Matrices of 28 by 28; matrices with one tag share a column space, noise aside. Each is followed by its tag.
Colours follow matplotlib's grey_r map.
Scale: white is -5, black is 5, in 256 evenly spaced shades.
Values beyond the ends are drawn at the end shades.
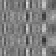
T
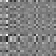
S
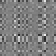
S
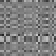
S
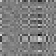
S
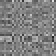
S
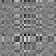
S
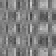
T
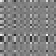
S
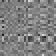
S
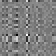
S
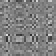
S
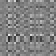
S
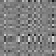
S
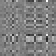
S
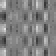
T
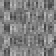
T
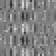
T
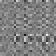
S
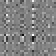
S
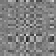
S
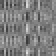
T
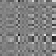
S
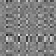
S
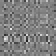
S
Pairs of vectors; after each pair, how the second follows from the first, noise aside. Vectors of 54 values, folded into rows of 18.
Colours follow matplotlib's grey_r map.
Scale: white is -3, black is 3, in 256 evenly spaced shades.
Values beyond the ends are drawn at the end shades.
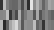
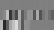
partly zeroed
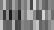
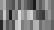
sign-scrambled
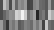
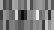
sign-scrambled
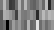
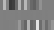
partly zeroed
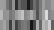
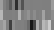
partly zeroed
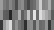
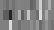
partly zeroed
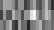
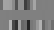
partly zeroed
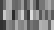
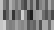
sign-scrambled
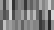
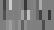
partly zeroed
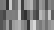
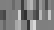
partly zeroed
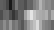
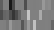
partly zeroed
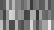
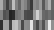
sign-scrambled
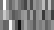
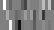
partly zeroed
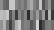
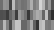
sign-scrambled
